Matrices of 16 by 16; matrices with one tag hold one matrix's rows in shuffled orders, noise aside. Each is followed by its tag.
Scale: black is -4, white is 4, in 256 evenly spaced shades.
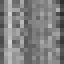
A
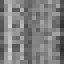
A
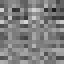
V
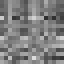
V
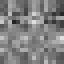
V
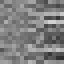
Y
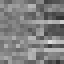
Y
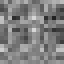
V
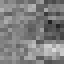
Y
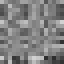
V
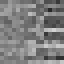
Y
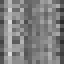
A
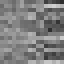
Y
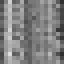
A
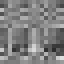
V
